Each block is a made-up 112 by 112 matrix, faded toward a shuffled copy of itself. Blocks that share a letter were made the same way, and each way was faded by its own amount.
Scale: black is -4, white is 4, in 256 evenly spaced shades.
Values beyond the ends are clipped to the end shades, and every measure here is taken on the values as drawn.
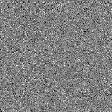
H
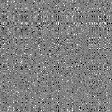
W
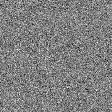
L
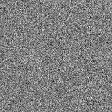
L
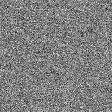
L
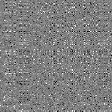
W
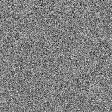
L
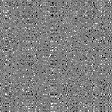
W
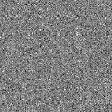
H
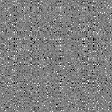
W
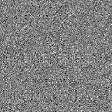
H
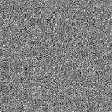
H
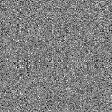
H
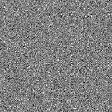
H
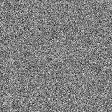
L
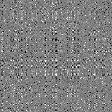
W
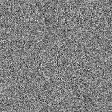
L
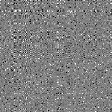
W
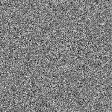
L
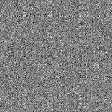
H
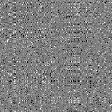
W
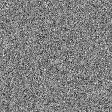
L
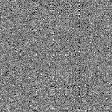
H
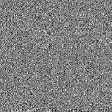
H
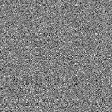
H
